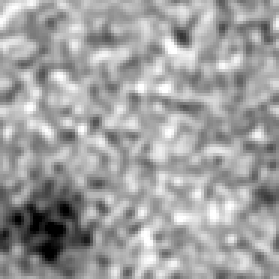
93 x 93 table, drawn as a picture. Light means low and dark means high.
Bumps: one, in the bottom left. Average level on the scale: 40%. Stripes: none. Mirror symmetry: none. Ninth with the highest average: bottom left. Grain: blotchy. Lone odd cells: none.
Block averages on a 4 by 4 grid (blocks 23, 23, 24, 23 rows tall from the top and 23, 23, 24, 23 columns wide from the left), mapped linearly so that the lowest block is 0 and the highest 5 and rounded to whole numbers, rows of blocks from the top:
1 1 0 1 | 0 1 1 1 | 2 1 0 1 | 5 2 0 1
